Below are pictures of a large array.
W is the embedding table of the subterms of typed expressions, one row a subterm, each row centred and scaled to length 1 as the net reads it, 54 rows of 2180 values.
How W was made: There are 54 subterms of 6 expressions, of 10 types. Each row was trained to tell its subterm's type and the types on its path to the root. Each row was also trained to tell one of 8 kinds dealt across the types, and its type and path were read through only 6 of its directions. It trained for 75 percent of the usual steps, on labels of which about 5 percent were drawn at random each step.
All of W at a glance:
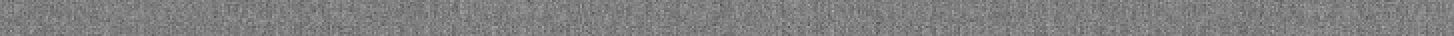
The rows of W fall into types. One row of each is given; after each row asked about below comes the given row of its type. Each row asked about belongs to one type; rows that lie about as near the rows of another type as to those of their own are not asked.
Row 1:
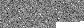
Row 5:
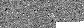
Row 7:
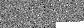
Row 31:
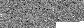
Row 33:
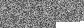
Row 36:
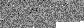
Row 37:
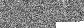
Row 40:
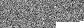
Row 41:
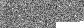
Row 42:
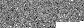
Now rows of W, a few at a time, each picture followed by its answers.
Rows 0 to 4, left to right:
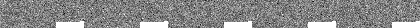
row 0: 42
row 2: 33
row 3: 33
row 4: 41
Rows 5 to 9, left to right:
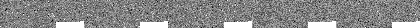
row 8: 42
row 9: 42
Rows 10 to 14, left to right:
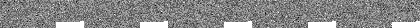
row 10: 36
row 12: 31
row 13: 5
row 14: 40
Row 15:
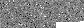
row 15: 42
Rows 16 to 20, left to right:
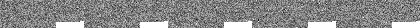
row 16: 7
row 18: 42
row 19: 36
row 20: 36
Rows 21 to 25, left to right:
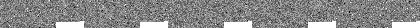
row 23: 7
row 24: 5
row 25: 36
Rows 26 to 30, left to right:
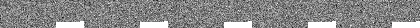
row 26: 33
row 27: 33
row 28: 41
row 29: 5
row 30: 31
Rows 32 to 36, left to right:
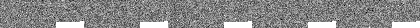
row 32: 37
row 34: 41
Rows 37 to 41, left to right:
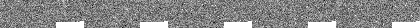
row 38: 36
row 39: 40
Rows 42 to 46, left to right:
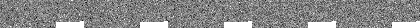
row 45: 40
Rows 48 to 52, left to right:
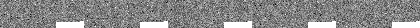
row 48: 37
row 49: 40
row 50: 41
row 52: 7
